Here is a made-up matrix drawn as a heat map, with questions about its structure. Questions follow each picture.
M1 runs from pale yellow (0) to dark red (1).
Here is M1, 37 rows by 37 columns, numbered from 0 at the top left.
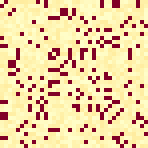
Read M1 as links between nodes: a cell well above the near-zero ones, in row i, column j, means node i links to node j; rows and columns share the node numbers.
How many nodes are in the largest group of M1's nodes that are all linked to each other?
8
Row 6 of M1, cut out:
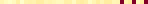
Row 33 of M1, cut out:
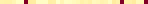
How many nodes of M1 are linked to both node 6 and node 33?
2
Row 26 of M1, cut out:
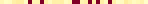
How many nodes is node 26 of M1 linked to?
7
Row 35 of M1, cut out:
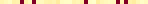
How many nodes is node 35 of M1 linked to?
5
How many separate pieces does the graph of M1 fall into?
2
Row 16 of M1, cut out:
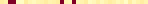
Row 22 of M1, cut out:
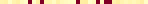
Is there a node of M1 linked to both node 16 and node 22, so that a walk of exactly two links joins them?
no
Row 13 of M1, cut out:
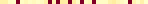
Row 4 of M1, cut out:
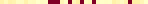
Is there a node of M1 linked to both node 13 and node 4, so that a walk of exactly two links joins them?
yes
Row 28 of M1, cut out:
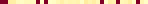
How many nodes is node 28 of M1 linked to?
7
